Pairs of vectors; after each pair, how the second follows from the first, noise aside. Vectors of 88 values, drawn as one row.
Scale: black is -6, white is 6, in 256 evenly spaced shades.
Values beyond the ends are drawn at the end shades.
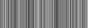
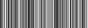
scaled up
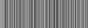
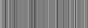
partly zeroed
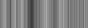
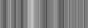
negated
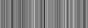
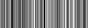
scaled up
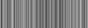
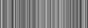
negated
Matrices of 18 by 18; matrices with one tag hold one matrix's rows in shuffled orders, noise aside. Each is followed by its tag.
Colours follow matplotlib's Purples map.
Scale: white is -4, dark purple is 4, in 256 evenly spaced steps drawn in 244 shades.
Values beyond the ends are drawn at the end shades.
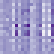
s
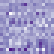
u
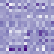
u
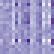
s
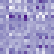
u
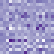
u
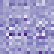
u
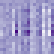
s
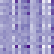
s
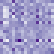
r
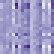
s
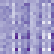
s
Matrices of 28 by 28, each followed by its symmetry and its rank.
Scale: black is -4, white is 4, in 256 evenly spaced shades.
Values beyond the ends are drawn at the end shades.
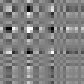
symmetric, rank one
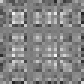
symmetric, rank two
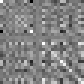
symmetric, rank five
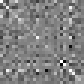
symmetric, rank five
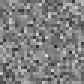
antisymmetric, full rank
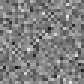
antisymmetric, full rank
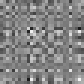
symmetric, rank two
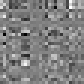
neither, rank three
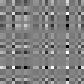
symmetric, rank one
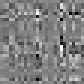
neither, rank three
